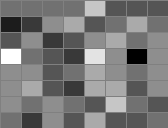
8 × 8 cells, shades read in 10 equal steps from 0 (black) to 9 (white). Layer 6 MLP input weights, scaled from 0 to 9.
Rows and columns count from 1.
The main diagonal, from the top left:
4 2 2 2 6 6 4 4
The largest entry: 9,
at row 4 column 1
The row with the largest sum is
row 5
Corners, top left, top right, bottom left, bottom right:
4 3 4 4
